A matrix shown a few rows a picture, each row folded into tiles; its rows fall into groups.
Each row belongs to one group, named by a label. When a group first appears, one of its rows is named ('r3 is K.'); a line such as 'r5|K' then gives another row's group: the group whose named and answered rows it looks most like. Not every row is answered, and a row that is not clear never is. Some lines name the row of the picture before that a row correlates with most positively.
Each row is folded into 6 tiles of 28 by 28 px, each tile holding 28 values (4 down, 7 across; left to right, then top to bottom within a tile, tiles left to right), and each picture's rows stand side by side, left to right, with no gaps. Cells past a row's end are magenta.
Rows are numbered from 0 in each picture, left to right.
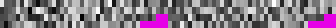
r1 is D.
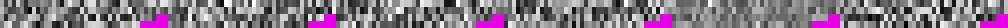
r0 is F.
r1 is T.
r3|F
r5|D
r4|T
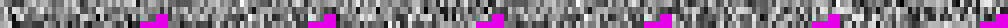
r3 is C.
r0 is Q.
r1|C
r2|C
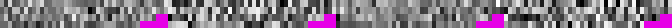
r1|T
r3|D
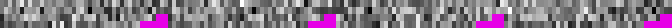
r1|C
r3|C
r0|C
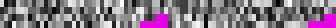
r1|F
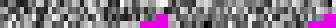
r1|Q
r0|F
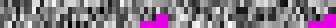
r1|F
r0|F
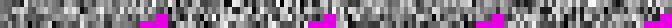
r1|D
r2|Q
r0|Q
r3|F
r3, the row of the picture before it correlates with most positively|0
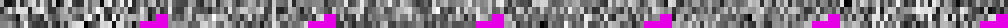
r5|T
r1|T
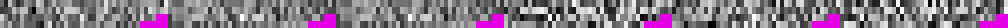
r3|D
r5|T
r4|C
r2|C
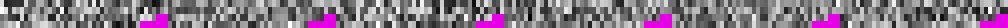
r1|F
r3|F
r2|T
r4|Q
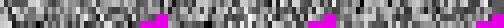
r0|Q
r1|C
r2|C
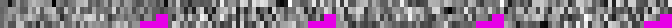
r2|Q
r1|F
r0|C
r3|C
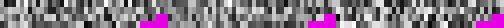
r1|T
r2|T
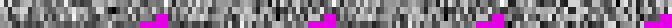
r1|C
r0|Q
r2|C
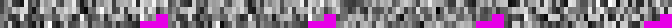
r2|F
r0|Q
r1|Q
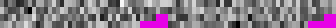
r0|F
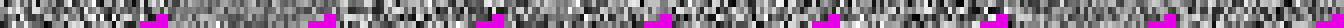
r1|T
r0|D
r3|Q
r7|F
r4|D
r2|F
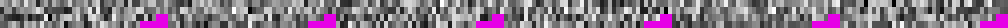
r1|Q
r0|D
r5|C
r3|T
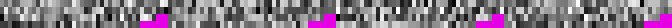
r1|C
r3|Q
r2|T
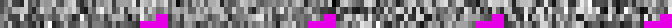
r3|T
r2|F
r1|C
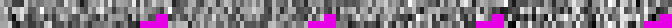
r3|D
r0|Q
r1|T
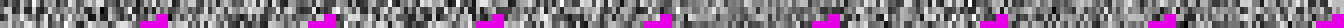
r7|D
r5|D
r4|C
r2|F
